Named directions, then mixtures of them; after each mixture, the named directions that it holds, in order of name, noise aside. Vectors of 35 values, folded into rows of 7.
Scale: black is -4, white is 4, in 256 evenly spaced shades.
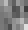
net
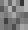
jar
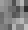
jar, net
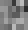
jar, net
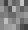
jar, net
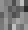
jar, net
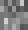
jar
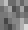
jar, net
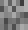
jar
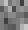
jar, net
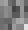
net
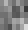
net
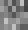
jar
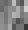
jar, net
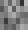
jar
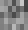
jar, net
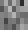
jar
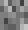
jar, net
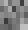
jar, net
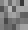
jar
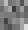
jar, net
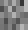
jar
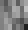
net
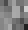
net
